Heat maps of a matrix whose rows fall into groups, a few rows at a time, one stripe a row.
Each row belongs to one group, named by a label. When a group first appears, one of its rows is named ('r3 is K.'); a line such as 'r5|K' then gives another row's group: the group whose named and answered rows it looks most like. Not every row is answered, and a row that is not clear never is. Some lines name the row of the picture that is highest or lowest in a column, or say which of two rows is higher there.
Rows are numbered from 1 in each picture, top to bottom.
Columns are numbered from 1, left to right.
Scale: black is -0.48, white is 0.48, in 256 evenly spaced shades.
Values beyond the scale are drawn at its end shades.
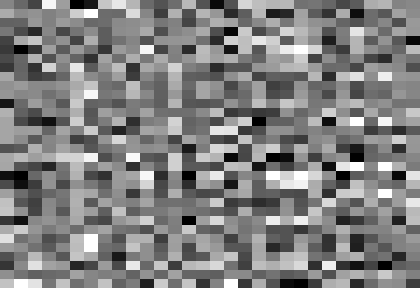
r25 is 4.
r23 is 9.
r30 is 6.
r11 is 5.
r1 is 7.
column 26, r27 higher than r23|No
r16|7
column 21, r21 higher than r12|Yes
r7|6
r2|5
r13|9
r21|4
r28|5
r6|4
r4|4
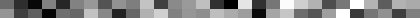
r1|4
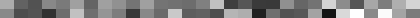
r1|9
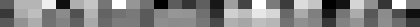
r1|5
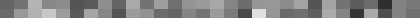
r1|6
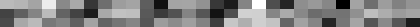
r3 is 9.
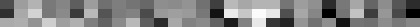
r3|5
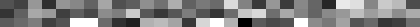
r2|7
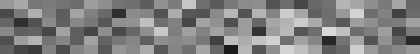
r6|4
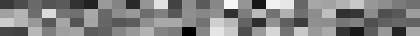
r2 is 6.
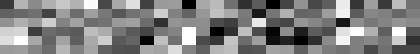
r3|5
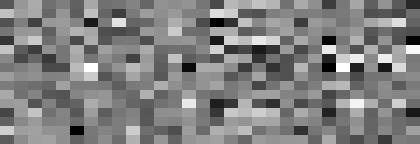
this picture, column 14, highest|12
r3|7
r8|5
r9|5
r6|9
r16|6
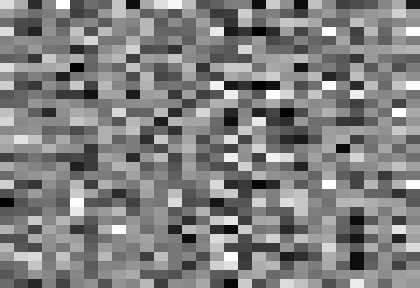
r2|7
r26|7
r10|9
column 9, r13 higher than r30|Yes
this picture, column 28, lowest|20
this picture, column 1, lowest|23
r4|9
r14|5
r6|7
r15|7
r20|6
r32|4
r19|7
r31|7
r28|9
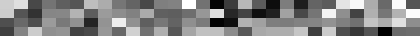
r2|9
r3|7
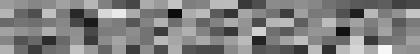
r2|7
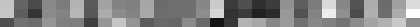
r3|7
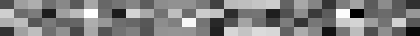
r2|5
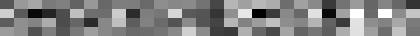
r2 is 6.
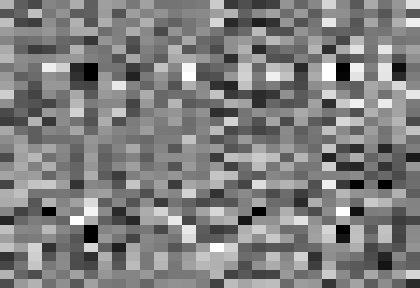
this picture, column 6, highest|25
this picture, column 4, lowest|24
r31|9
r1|9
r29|6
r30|6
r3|9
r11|9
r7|5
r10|7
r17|6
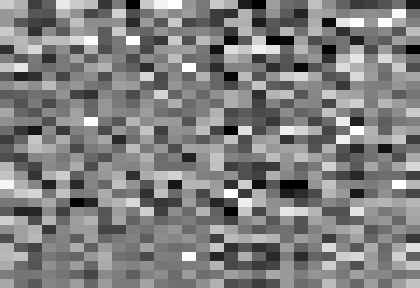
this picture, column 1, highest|21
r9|4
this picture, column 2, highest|8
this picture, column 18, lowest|1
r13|9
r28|9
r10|5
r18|4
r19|9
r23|7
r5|5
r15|4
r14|5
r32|9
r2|7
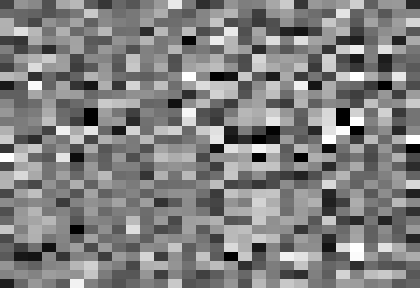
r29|4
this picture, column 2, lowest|29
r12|7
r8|6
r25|6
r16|9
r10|6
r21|9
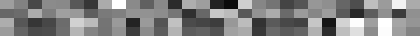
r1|7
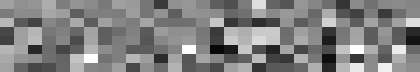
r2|6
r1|5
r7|5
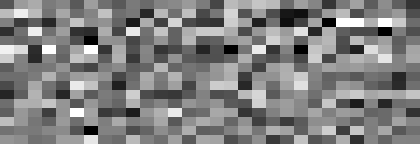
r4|6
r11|7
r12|6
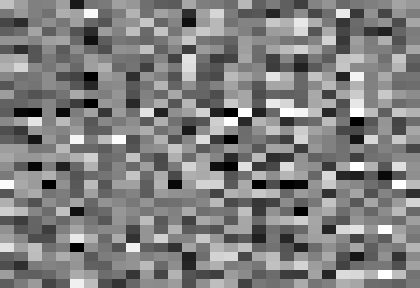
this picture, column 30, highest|23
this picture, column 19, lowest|21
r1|7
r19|4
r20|6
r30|4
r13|4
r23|9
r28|7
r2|5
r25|4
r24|7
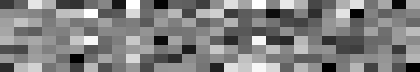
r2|5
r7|7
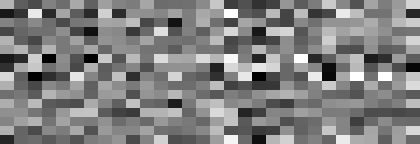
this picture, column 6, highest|9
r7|6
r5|9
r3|7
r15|9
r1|9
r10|9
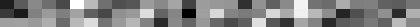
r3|5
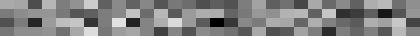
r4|5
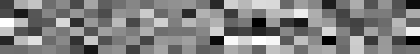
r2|4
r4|9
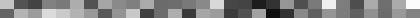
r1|9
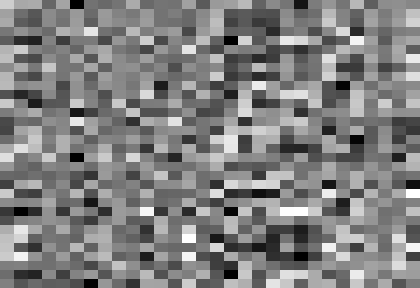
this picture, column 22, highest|24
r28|9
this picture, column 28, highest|12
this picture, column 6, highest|14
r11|4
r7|9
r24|4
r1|7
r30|7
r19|9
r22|9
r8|6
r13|7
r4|5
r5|4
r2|9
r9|9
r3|9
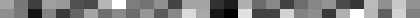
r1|7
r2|4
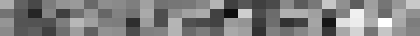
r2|4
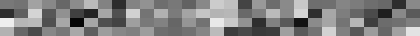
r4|9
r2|6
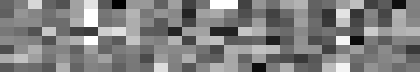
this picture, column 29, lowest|1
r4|7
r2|5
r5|5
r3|5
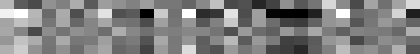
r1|9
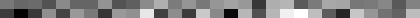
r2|4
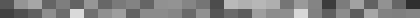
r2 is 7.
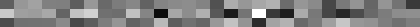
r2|5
